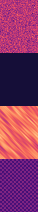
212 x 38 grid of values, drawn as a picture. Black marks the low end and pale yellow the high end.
The table splits into 4 rows of 1 panel. Panel 1,1: middling, fine-grained. Panel 2,1: very low, flat. Panel 3,1: high, slanting down to the right. Panel 4,1: low, checkered.
